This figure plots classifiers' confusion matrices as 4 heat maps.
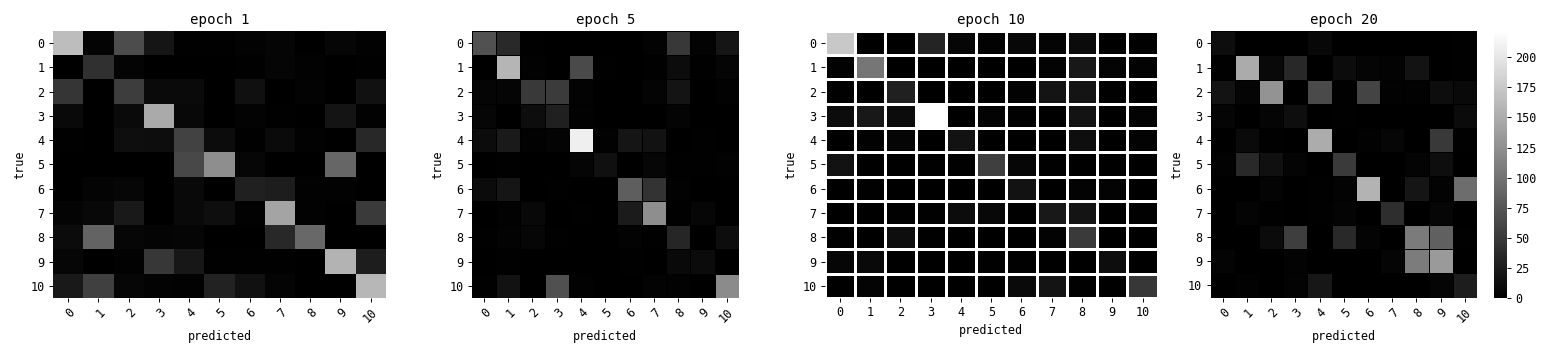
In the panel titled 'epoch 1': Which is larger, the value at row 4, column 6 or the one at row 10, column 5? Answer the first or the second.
the second
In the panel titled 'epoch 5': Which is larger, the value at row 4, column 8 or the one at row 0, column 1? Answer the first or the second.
the second
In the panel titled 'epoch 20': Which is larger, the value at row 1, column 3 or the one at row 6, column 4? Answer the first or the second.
the first
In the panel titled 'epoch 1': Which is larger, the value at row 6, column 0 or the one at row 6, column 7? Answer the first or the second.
the second
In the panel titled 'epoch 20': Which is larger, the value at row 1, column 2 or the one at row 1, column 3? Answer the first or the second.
the second
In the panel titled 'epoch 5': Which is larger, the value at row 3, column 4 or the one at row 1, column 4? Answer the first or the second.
the second
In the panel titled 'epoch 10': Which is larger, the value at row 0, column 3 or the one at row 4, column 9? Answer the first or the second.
the first
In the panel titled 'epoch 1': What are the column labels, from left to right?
0, 1, 2, 3, 4, 5, 6, 7, 8, 9, 10
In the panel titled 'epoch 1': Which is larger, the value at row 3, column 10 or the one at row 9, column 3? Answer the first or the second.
the second
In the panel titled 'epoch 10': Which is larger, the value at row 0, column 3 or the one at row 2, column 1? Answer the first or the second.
the first
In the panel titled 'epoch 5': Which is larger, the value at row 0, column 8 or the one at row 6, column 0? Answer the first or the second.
the first
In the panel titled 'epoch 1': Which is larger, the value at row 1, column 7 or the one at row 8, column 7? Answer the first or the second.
the second
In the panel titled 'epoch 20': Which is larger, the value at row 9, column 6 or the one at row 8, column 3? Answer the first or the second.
the second
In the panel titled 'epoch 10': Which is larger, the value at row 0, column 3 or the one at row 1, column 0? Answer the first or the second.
the first
